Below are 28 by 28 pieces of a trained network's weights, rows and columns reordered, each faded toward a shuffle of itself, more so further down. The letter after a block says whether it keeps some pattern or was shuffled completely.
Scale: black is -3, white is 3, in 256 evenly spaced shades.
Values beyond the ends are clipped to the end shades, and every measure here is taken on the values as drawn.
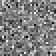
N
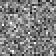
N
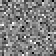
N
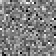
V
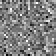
V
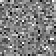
N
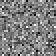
V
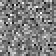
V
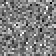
N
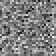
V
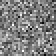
N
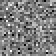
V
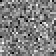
N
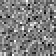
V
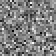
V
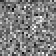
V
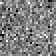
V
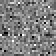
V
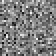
V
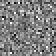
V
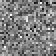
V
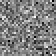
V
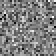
N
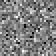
N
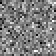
N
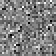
N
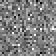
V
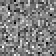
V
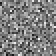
N
